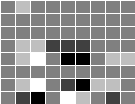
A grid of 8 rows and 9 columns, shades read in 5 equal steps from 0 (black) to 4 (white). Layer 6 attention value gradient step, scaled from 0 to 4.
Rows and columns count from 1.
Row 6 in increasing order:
2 2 2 2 2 2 2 2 2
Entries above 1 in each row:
9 9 9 6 7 9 7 6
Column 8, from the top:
2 2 2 2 3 2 3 1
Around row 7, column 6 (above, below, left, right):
2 3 1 3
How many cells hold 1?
6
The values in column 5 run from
0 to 4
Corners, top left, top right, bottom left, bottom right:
2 2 2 2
